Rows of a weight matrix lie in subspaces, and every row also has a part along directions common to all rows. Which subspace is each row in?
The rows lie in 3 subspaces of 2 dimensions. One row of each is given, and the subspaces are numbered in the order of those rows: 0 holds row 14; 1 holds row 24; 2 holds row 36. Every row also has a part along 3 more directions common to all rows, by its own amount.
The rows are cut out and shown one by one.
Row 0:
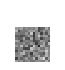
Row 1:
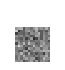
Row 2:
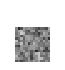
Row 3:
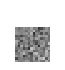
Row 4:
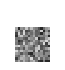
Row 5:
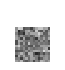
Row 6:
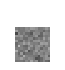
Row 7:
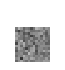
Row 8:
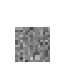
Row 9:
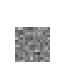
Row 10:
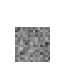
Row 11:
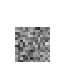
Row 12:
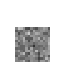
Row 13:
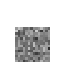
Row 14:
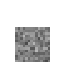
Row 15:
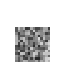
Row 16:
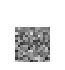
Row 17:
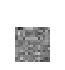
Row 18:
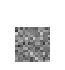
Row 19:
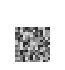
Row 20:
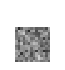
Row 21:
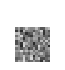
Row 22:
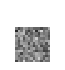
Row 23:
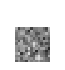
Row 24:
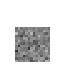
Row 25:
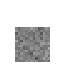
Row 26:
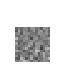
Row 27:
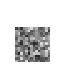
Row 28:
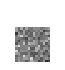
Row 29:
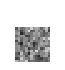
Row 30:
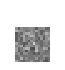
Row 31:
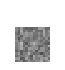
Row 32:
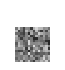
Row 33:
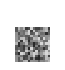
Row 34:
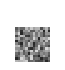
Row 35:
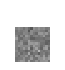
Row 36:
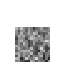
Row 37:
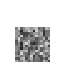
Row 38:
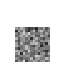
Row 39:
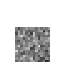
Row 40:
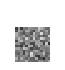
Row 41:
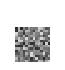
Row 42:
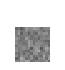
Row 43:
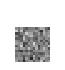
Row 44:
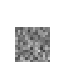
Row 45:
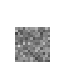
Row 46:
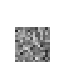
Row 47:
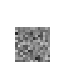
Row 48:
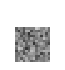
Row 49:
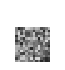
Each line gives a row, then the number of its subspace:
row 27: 2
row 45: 1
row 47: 1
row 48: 0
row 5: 2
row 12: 2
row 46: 1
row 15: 2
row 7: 0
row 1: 1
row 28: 1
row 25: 1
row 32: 2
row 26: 2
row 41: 1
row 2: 2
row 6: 1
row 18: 1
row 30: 0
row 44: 2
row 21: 0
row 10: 0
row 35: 2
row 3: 1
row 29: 2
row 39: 1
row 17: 2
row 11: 0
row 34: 2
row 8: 0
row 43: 0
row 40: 1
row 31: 0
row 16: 1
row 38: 2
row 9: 2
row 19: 0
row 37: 0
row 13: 0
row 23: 2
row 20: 2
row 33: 2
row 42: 2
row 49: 2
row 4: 1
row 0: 1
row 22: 0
